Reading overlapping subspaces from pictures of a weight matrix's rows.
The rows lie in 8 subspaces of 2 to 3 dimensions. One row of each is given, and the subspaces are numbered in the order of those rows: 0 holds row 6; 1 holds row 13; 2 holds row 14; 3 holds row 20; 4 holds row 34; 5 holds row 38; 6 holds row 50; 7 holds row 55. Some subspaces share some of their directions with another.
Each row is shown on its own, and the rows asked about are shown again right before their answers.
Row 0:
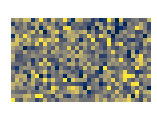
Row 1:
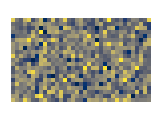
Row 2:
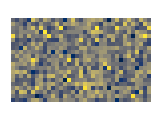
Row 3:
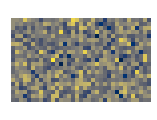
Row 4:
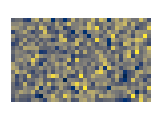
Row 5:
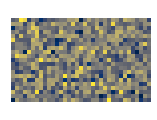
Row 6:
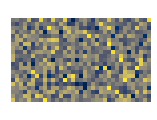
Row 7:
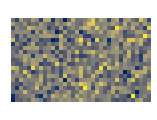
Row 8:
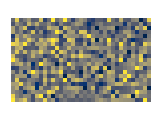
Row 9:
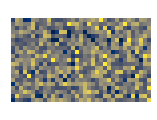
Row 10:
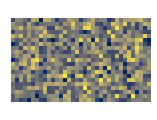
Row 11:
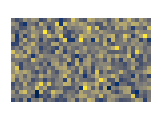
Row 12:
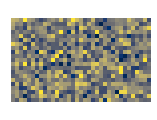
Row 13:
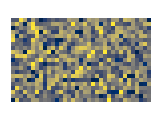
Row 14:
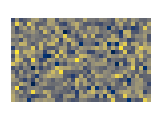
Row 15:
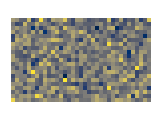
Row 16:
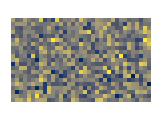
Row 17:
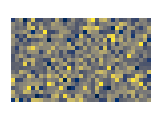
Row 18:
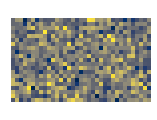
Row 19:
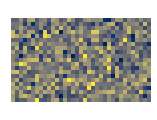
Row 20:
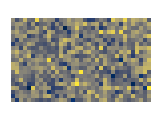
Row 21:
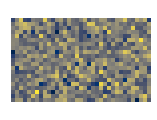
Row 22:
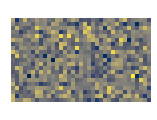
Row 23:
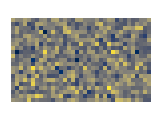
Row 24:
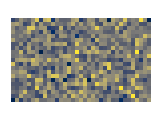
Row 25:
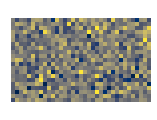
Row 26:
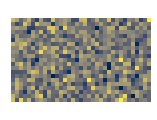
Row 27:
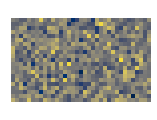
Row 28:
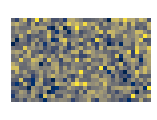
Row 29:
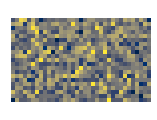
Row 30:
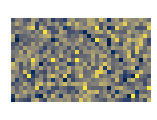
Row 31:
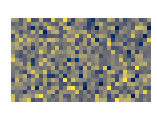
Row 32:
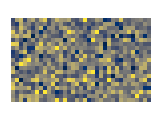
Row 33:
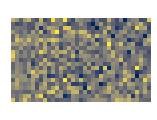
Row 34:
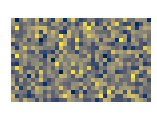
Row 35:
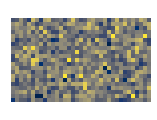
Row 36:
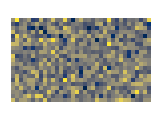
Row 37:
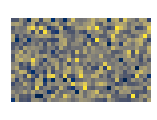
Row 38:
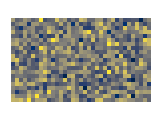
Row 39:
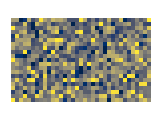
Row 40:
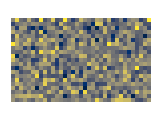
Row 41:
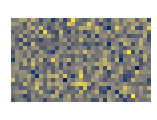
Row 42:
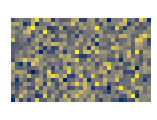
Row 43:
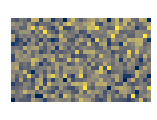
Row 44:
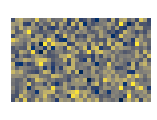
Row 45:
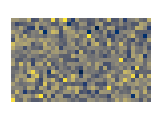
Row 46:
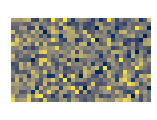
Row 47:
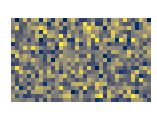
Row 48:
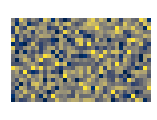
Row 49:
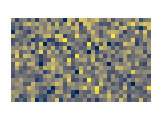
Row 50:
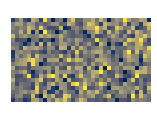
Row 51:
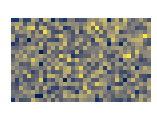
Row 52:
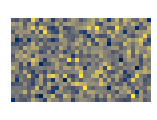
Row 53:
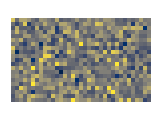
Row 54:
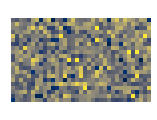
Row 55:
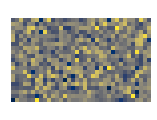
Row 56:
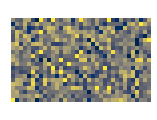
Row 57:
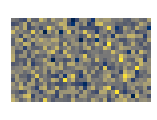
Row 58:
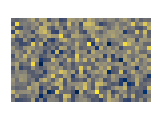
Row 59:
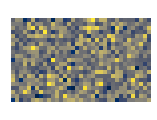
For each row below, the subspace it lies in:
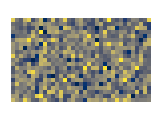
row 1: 6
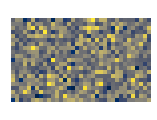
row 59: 3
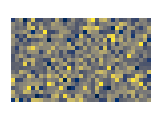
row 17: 3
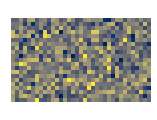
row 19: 6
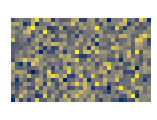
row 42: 7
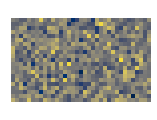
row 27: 0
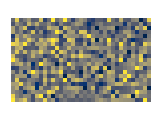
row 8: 2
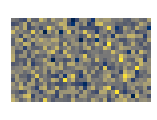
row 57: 0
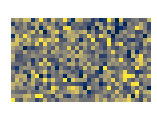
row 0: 7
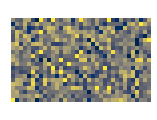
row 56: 7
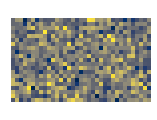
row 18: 3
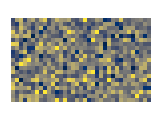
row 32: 6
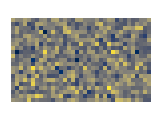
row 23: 2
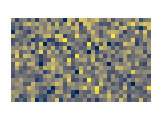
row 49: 7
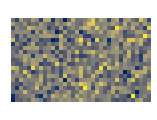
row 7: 2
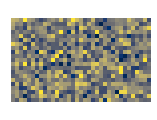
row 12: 0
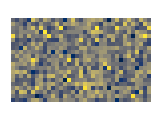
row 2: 6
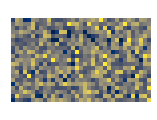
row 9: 4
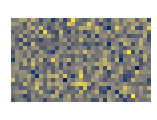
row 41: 0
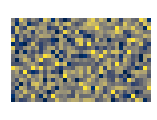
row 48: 2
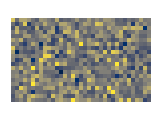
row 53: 2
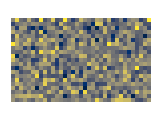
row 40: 4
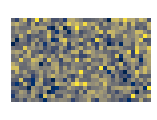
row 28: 3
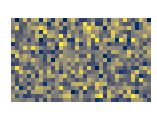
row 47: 4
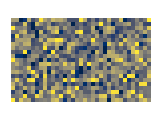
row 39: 1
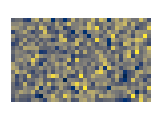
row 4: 1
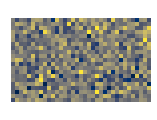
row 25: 5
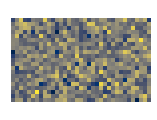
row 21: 6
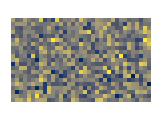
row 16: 5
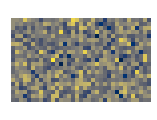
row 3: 0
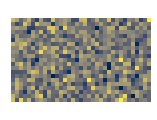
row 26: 7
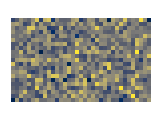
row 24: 7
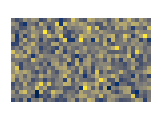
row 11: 6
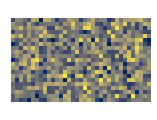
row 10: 5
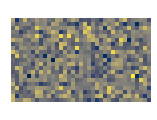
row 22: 4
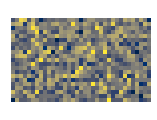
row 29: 1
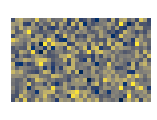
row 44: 7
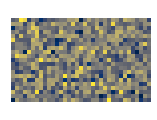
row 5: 1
